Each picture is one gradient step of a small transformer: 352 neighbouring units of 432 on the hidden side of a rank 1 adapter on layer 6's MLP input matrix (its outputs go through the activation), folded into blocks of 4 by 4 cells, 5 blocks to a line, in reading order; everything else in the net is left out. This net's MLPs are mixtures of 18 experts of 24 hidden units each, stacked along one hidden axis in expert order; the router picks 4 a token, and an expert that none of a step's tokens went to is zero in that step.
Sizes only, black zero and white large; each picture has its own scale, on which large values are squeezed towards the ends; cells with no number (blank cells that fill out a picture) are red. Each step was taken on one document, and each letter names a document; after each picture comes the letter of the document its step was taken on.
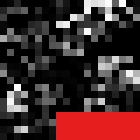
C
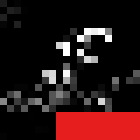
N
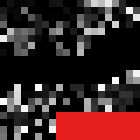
C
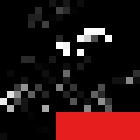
N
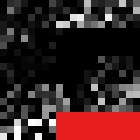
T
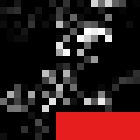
N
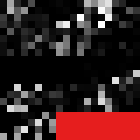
C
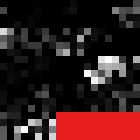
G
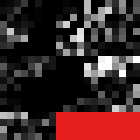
G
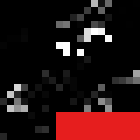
N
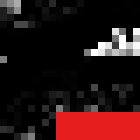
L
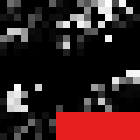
C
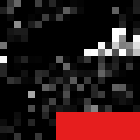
L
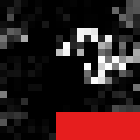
G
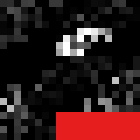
C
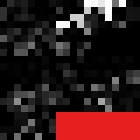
C
